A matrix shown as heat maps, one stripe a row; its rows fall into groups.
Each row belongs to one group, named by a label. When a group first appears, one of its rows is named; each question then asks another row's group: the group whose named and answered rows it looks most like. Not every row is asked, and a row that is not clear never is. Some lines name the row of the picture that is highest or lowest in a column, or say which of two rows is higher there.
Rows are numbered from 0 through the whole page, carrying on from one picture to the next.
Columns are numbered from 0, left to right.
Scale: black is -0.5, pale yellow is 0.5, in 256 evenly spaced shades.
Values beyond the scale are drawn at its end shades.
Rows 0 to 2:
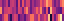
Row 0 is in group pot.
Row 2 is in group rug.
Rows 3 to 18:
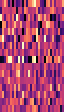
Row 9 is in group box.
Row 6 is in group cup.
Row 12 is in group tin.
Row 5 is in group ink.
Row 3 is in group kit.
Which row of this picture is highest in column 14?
13
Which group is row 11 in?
box
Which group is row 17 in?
rug
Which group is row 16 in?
box
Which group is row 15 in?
pot
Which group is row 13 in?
tin
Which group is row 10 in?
rug
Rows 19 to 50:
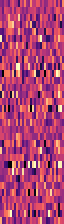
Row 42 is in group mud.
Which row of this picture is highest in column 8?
28
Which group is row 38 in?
tin
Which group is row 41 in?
rug
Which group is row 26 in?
pot
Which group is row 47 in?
cup
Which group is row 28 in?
tin
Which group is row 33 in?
pot
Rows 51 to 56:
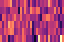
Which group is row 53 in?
cup
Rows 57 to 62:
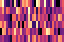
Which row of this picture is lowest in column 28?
57
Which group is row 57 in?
box
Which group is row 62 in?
mud
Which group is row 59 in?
mud
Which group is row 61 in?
cup
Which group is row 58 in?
tin
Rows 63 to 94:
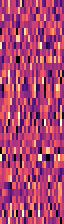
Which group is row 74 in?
ink
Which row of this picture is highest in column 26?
67
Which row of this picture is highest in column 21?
74
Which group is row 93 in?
box
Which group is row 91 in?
mud
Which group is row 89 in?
mud
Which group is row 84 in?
cup
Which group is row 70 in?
pot
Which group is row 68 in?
tin
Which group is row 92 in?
rug
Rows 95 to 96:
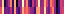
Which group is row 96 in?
box
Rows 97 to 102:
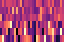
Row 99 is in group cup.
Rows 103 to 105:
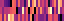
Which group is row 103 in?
mud
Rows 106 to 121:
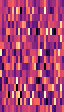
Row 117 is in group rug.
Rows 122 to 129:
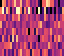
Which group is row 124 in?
tin
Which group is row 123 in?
tin
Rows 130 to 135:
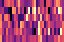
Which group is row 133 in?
ink
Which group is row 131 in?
mud
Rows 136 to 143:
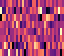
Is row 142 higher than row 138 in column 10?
No
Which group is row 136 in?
box
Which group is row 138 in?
cup
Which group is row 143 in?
ink
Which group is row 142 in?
kit
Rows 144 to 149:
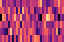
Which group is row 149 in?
kit
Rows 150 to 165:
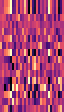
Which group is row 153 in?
kit
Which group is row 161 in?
mud
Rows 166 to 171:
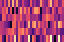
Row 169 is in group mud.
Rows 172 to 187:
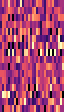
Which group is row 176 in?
kit
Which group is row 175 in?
cup
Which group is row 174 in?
kit
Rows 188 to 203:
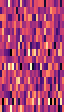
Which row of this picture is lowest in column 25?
202
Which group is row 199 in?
tin
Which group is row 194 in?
pot
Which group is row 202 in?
rug
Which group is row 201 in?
mud
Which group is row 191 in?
cup
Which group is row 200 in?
rug
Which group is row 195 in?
mud
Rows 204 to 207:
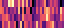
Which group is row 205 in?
pot
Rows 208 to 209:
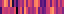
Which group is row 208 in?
kit
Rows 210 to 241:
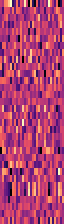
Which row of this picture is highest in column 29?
234
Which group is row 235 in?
box
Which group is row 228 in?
ink
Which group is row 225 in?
box
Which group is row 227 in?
box
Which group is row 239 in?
kit
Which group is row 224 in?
mud
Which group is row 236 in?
mud
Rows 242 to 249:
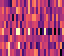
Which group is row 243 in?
tin
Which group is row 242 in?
mud
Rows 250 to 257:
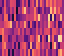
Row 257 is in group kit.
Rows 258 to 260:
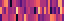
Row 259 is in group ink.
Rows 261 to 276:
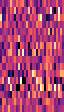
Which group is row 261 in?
rug
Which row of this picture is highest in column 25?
262
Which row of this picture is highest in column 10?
272
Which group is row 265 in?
rug
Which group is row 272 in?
ink
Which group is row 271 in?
kit
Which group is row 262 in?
pot
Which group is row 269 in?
cup
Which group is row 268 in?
box
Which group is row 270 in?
pot
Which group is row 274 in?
mud
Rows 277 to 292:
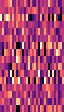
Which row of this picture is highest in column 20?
283
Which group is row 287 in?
rug
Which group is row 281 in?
box
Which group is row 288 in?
tin
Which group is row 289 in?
cup
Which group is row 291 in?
tin
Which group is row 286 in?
mud
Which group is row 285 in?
tin
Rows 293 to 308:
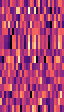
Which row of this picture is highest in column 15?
296
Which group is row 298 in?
mud
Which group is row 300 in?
tin
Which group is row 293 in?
rug
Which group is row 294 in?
tin
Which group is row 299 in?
mud
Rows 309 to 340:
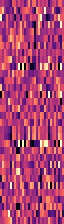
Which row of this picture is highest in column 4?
339
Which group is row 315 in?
tin
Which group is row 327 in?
mud
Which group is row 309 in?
mud
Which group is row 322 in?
rug
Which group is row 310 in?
box
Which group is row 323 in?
ink
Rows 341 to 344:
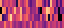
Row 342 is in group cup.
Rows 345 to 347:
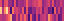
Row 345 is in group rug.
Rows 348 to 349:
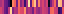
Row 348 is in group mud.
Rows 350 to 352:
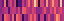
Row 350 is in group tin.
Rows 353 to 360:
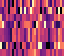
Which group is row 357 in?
mud
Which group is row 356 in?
box
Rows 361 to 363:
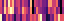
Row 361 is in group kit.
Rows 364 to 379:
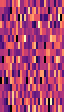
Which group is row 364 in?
tin
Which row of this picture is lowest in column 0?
375
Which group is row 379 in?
mud
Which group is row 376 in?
mud
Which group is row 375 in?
rug
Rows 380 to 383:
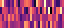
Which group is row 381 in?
rug
